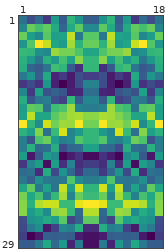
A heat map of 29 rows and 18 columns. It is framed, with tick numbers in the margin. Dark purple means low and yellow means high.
No overall slope runs across the table. There is no seam. The left and right halves mirror each other. Horizontal stripes repeat 3 times down the table.
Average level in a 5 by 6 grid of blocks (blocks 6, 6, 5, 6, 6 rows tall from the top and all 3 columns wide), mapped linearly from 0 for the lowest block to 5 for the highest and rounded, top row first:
4 4 5 5 4 4 / 1 1 0 0 1 1 / 4 5 5 5 5 4 / 2 2 1 1 2 2 / 2 3 2 2 3 2
